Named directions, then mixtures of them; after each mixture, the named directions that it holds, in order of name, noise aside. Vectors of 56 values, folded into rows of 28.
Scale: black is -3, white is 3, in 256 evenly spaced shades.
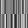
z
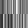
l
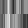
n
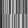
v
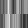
n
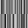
z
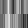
n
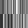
l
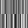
z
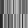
l, v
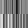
l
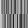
v, z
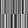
z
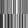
l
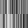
l, n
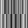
v, z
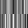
n, z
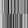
n, v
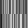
v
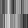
n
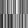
l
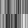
n, z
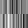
l, n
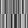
z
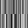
z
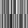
l, v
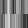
n
